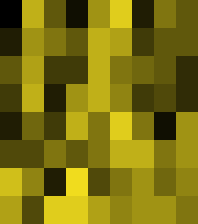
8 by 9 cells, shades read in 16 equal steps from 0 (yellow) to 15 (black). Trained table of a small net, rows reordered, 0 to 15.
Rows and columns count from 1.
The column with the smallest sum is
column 6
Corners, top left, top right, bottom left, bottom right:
15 9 4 7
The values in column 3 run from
1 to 13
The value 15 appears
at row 1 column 1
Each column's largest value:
15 10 13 14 10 7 13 14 12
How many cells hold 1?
4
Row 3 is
9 4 11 11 3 7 8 9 12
